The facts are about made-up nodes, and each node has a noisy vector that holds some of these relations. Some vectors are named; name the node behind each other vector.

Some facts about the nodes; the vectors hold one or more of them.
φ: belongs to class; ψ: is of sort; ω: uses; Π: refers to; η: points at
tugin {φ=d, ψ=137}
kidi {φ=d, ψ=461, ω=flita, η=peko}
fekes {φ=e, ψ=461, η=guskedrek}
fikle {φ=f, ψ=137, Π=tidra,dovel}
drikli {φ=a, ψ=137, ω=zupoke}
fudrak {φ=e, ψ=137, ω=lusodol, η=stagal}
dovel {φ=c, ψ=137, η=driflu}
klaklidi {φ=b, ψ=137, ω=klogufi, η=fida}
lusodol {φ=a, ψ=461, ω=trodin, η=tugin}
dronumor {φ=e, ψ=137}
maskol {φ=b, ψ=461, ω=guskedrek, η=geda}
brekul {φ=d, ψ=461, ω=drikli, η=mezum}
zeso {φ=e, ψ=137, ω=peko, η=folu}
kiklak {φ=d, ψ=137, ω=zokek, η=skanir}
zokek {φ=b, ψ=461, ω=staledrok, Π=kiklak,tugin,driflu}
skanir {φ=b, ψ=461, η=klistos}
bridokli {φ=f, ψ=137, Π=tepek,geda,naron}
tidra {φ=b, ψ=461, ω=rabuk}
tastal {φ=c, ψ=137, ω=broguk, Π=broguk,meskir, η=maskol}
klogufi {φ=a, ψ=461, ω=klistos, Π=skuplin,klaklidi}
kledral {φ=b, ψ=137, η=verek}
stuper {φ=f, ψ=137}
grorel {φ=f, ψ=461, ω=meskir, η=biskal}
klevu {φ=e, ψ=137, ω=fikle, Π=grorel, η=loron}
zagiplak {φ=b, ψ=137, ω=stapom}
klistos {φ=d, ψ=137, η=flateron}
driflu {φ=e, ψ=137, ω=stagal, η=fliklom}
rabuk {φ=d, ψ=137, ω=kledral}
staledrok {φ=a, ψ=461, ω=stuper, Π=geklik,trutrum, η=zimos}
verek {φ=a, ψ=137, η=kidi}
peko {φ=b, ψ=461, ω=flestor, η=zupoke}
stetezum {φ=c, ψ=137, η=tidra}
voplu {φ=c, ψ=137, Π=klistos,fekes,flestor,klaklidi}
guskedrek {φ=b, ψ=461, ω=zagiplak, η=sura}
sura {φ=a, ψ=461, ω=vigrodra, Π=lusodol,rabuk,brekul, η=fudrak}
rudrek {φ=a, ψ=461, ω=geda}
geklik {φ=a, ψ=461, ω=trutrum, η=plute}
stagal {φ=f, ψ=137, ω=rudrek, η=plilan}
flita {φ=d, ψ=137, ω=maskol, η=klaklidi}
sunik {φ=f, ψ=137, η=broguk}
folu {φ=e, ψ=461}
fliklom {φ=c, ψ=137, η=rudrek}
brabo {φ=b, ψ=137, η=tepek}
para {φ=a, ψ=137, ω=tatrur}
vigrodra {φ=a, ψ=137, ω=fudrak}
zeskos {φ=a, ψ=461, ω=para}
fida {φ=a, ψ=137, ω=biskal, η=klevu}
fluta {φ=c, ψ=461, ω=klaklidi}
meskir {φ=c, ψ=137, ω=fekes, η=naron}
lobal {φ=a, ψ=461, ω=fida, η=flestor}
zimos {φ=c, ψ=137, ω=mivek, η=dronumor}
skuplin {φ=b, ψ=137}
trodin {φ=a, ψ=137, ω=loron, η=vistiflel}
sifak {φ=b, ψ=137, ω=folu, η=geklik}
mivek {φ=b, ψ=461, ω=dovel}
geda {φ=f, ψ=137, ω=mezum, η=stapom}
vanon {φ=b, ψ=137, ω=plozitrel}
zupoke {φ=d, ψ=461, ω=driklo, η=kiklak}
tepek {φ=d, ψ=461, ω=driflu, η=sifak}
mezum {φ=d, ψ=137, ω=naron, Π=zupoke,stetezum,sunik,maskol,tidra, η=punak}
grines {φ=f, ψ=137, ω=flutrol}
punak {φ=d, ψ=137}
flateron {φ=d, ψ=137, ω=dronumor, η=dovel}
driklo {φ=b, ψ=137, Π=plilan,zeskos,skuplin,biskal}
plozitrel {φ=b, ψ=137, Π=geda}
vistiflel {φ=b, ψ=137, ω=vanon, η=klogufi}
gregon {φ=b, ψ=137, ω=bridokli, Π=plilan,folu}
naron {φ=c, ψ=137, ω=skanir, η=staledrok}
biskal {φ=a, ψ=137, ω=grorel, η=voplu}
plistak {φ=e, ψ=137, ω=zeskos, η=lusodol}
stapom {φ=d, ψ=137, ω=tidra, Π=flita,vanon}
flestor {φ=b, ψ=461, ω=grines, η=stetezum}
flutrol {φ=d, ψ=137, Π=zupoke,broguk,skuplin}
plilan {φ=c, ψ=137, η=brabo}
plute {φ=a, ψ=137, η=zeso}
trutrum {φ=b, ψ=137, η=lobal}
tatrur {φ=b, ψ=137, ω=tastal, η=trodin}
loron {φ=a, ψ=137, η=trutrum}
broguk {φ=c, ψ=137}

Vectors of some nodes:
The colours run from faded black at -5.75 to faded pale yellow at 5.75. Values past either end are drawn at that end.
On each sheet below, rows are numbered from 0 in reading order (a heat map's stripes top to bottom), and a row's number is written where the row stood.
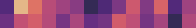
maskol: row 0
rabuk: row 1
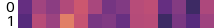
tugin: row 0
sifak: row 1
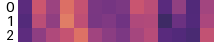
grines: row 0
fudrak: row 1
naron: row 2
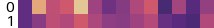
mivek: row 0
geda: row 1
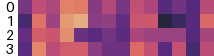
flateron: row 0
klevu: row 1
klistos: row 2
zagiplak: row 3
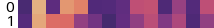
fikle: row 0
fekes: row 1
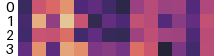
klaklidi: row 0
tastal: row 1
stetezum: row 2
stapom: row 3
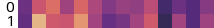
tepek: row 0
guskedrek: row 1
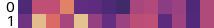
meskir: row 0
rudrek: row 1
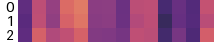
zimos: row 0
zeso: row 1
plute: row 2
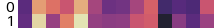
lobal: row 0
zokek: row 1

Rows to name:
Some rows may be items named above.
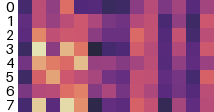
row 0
plilan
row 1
flita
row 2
zagiplak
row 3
flutrol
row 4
peko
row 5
trutrum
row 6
flateron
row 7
voplu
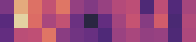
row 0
kidi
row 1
zeskos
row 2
dovel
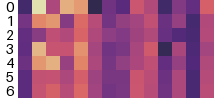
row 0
mezum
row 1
lusodol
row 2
geda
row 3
guskedrek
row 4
grorel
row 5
vanon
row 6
vanon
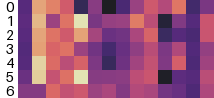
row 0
tidra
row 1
bridokli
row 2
lobal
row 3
fekes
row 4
folu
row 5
staledrok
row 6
kiklak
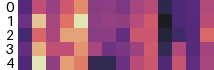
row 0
stagal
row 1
sura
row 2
klevu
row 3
guskedrek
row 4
klogufi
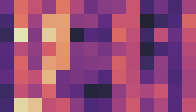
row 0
geklik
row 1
klevu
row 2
driklo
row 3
stagal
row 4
plozitrel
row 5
kledral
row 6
skuplin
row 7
flestor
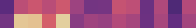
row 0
vanon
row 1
skanir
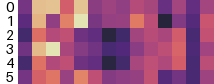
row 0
skanir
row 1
bridokli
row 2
broguk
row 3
zupoke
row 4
broguk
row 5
brekul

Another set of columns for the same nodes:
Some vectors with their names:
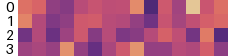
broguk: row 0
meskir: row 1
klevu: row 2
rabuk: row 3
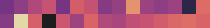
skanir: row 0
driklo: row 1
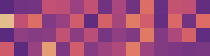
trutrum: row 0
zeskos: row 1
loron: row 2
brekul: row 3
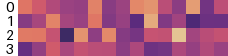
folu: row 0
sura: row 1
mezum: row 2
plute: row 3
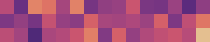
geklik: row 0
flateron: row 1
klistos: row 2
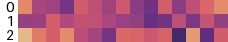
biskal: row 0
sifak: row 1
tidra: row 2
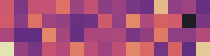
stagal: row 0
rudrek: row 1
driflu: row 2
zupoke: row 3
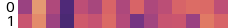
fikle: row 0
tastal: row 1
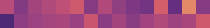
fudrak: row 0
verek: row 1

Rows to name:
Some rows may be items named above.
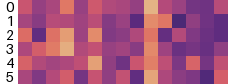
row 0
kidi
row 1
lobal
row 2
tepek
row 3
guskedrek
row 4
fekes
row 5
peko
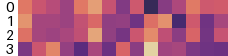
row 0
plilan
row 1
flestor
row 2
fekes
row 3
zokek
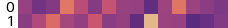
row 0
naron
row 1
staledrok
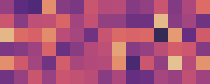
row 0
kiklak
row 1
stagal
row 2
tidra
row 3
tugin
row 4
skuplin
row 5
plute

